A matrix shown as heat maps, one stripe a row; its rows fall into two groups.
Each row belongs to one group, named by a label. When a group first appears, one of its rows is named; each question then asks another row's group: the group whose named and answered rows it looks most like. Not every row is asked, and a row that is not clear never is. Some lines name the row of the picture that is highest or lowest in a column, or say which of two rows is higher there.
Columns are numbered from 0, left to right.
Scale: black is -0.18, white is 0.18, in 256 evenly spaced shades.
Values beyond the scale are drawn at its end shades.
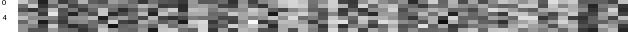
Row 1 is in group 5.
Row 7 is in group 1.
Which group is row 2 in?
1
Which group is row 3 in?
1
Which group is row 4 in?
5
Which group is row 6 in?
1
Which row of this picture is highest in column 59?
2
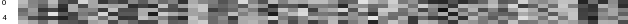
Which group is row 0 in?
5
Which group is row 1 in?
1
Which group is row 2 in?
5
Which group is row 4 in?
5
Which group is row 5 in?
1
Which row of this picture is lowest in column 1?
4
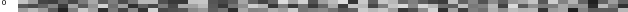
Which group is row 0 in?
5
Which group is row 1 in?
1
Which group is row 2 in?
5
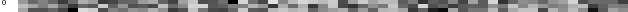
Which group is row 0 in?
5
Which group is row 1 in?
1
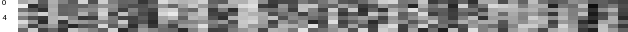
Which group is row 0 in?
1
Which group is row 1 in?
1
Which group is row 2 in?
1
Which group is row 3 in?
1
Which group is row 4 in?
1
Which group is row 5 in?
1
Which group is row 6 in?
1
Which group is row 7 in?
5
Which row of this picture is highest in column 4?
4
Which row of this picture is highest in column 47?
1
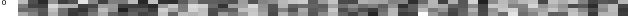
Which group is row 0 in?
5
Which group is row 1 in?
1
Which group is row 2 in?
1
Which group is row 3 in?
1
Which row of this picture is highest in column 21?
1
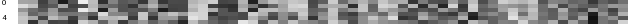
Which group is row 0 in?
5
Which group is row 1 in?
5
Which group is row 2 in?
5
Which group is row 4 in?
1
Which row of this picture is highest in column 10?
4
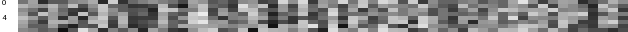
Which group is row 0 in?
5
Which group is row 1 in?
1
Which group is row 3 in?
1
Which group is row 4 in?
1
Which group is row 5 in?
1
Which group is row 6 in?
1
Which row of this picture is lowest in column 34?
2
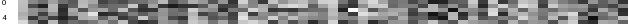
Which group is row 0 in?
5
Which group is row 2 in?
1
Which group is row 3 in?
5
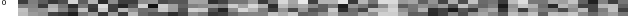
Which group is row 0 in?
5
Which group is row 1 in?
1
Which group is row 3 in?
5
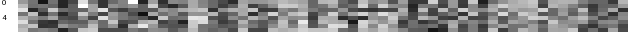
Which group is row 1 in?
5
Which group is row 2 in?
1
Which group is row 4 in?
1
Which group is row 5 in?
5
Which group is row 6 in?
5
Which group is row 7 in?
5
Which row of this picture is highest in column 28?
5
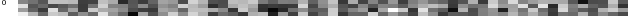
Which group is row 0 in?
1
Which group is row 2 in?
1
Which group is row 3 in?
1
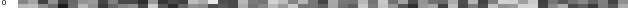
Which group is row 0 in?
5
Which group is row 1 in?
5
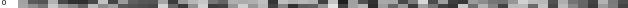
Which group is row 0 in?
1
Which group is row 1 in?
1
